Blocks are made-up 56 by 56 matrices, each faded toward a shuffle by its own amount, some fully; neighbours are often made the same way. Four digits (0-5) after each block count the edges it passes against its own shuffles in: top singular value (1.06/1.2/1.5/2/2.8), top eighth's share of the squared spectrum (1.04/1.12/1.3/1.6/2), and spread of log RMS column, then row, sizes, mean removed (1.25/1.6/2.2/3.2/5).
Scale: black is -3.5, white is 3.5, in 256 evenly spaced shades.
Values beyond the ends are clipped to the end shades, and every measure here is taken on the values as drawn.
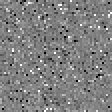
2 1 0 1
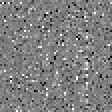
2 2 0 0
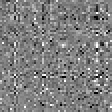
4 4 2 2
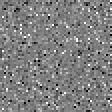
3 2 0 0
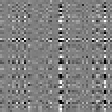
5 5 4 3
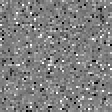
1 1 0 0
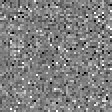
3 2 1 0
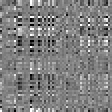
5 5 4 3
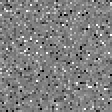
0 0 0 0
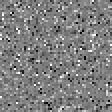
0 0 0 0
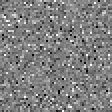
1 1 0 0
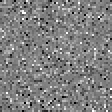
0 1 0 0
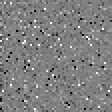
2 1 0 0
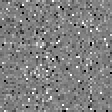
3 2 0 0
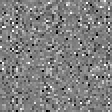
3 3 1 1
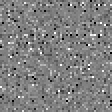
2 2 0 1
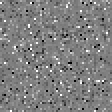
1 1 0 0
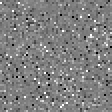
0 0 0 0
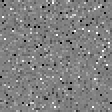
0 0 0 0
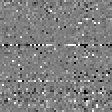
3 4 1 2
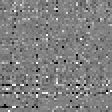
4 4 2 2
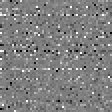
3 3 1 2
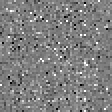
2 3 1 1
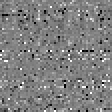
3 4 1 3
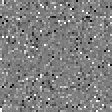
1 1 0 1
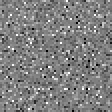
0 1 0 0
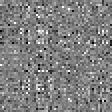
4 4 2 2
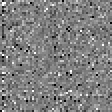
3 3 1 1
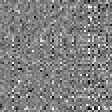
4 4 3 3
